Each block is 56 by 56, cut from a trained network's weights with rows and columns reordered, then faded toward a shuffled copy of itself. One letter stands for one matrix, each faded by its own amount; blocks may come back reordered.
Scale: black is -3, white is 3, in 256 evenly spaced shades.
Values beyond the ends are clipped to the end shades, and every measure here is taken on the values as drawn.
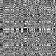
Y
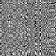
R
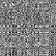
Y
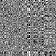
R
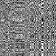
R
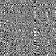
Y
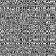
Y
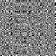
R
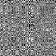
R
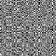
R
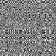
Y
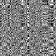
R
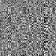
R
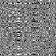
Y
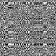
Y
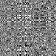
Y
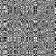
R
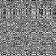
Y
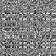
Y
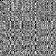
R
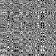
Y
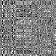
R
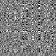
Y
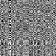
R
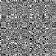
Y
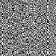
R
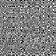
Y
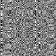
R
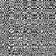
Y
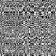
Y
